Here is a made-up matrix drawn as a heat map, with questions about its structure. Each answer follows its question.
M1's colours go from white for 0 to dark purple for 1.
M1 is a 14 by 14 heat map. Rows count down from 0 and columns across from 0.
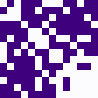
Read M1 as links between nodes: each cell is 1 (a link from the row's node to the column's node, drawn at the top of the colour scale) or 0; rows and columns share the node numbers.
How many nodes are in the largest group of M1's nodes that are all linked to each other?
5
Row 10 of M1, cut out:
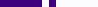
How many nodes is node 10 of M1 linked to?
7
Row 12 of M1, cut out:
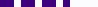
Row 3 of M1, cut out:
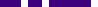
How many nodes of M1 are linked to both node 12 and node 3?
5
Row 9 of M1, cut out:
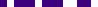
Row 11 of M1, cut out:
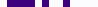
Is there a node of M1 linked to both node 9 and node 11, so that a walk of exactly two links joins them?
yes
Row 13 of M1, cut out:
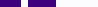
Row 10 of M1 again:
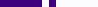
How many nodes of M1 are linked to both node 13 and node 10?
6
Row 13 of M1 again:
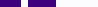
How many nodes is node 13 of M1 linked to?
7
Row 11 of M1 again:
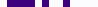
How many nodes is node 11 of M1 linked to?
6
